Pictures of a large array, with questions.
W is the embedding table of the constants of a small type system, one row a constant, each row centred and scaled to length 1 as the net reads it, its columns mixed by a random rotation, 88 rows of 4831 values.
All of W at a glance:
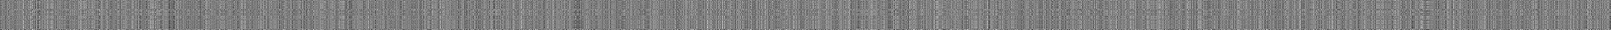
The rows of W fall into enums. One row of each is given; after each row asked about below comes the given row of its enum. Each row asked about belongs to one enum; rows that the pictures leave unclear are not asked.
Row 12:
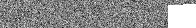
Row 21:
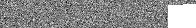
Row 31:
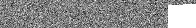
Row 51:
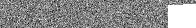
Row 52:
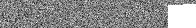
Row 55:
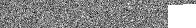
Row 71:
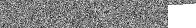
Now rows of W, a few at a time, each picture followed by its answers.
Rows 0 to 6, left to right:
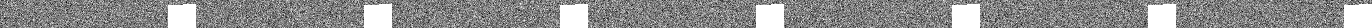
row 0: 21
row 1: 71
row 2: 55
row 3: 12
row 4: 51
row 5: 52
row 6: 31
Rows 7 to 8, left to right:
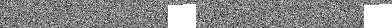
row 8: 52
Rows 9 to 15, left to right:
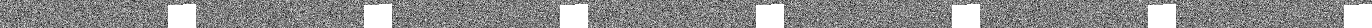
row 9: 12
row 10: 71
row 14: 51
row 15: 21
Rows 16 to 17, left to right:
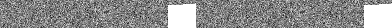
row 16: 71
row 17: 71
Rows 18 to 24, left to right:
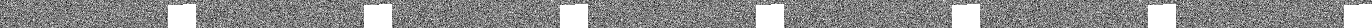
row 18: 21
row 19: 12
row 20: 51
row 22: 51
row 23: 51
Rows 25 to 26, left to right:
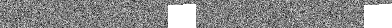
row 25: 12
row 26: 71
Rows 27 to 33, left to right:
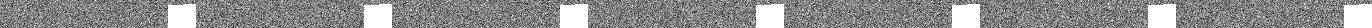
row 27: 31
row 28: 52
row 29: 31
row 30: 71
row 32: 55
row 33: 55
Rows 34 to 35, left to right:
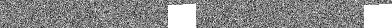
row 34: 71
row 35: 51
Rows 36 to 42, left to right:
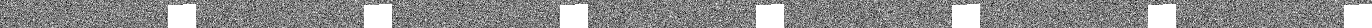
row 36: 21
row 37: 51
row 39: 55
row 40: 71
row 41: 31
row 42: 51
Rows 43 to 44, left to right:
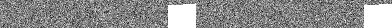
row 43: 71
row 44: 31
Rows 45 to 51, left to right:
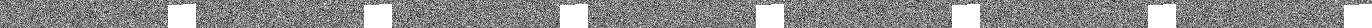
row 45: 71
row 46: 55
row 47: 52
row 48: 21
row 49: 12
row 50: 12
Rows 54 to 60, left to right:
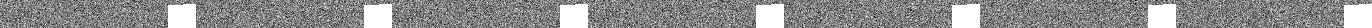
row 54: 12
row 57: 12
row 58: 55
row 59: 31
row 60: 71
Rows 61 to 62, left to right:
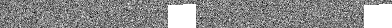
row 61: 55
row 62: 21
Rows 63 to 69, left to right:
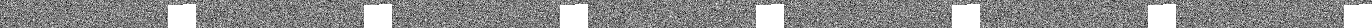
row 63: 21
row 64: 12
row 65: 21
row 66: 55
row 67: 21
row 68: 12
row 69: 21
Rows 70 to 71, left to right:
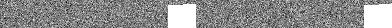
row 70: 21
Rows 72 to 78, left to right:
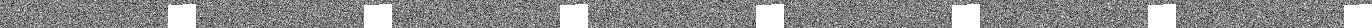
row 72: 31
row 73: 21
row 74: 12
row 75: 12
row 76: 21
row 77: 55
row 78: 55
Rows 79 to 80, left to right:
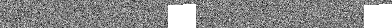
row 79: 12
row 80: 21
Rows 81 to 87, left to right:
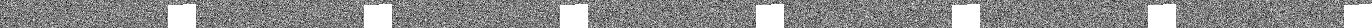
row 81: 21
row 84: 12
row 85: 55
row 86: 12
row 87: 71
